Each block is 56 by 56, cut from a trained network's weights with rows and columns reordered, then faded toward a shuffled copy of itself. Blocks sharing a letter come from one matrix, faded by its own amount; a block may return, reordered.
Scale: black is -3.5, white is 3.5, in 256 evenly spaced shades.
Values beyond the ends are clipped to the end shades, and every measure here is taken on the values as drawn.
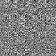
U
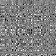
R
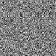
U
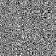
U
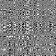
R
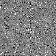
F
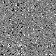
F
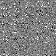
F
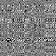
R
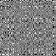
R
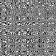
R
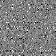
F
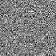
U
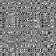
R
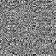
U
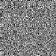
U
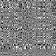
R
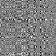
R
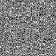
U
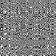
R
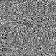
U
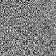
U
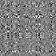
R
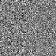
U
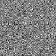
U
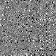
F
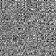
U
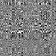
R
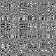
R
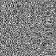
U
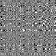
R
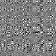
R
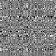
R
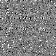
F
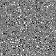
F
